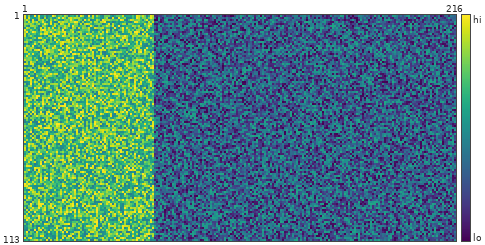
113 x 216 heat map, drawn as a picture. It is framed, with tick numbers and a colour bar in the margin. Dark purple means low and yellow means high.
On average the colour sits 40% of the way up the scale. The left part is higher, up to a seam about 30% of the way across. No regular stripes run through it.
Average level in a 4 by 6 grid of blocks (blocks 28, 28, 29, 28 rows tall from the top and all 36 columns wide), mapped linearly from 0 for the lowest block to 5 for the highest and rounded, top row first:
5 4 0 0 0 0 | 5 4 0 0 0 0 | 5 4 0 0 0 0 | 5 4 0 0 0 0
